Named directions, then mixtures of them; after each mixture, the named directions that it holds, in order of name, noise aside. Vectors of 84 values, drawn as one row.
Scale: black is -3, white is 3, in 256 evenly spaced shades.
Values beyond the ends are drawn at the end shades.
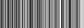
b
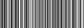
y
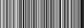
b, y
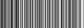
b, y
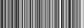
b, y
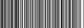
b, y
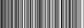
b, y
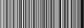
b, y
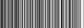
b, y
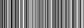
y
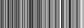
b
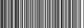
b, y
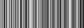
b, y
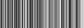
b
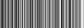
b, y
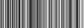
b, y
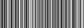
y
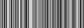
b, y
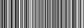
y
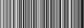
b, y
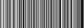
b, y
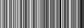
b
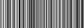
y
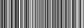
y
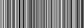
y
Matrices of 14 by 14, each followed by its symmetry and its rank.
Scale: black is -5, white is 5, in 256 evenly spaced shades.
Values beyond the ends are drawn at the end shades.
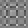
symmetric, rank one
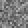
neither, full rank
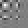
symmetric, rank one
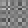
symmetric, rank one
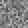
neither, full rank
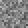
neither, full rank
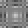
symmetric, rank one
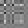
symmetric, rank one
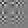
symmetric, rank one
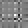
symmetric, rank one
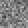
neither, full rank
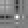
symmetric, rank one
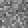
neither, full rank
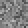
neither, full rank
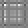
symmetric, rank one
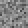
neither, full rank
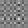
symmetric, rank one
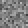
neither, full rank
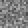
neither, full rank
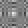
symmetric, rank one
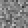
neither, full rank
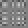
symmetric, rank one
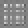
symmetric, rank one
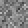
neither, full rank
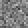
neither, full rank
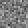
neither, full rank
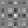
symmetric, rank one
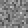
neither, full rank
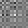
symmetric, rank one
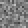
neither, full rank
